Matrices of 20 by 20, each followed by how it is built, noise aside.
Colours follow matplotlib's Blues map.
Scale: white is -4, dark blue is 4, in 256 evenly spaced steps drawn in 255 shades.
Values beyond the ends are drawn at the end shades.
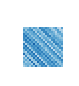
Toeplitz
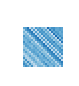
Toeplitz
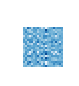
low rank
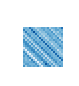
Toeplitz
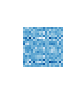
low rank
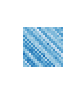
Toeplitz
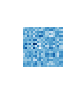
low rank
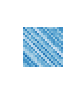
Toeplitz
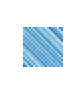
Toeplitz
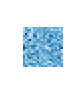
low rank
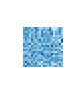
low rank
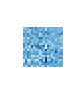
low rank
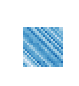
Toeplitz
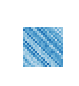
Toeplitz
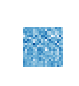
low rank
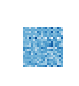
low rank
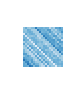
Toeplitz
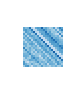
Toeplitz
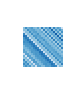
Toeplitz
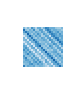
Toeplitz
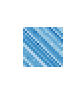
Toeplitz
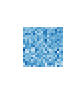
low rank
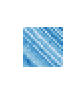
Toeplitz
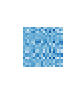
low rank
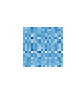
low rank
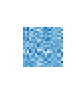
low rank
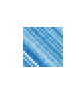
Toeplitz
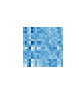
low rank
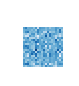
low rank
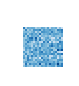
low rank
